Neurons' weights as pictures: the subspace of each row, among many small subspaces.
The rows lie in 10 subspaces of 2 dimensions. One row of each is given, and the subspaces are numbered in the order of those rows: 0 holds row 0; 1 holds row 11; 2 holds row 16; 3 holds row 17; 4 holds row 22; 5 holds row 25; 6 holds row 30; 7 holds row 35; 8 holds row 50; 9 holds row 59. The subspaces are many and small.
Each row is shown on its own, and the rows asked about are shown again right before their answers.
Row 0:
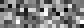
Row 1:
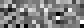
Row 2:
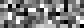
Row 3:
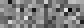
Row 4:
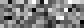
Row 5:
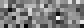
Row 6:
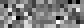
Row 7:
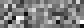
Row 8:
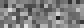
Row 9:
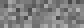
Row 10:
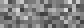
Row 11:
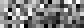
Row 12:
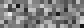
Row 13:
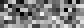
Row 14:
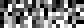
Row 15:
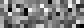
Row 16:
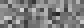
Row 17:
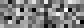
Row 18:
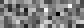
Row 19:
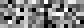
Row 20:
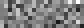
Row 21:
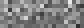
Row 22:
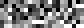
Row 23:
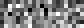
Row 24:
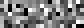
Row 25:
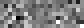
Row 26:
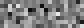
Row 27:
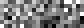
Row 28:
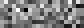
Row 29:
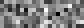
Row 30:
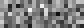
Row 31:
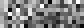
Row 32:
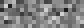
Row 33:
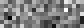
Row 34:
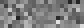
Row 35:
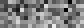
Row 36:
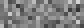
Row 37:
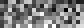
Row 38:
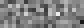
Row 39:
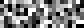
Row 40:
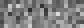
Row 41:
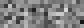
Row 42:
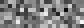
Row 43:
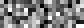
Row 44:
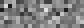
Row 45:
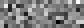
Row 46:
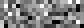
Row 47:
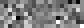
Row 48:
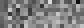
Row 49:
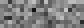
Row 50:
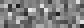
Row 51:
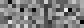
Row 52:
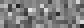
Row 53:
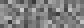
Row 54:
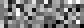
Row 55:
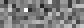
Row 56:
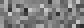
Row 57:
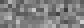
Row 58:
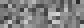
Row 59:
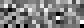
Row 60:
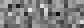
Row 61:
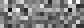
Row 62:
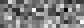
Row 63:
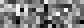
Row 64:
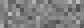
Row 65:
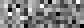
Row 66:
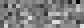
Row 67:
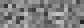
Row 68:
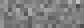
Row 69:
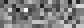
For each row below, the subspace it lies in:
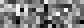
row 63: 7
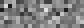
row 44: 4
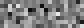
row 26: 8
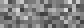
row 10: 0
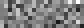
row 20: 3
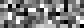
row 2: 8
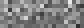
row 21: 7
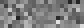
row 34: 5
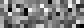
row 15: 0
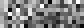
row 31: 1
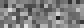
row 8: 9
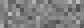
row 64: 2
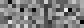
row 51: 9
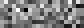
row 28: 4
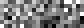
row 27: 1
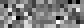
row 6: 5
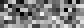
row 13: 4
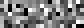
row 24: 0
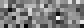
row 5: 9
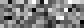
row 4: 5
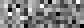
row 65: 1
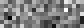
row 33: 1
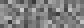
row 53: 2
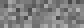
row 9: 9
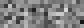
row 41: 3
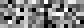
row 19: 3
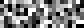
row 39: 7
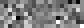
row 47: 5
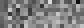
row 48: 1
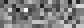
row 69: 4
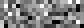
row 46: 2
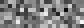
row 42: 0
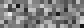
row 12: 1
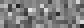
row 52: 8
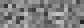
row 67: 3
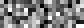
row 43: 7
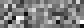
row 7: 5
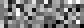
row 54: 3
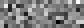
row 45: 3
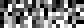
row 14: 6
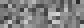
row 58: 2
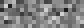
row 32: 4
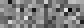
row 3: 9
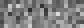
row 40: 6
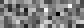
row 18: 7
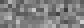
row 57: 8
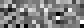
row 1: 9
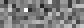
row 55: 4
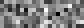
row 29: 7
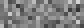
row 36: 2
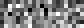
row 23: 6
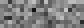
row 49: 5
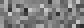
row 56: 0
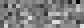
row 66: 2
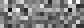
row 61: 0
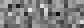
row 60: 6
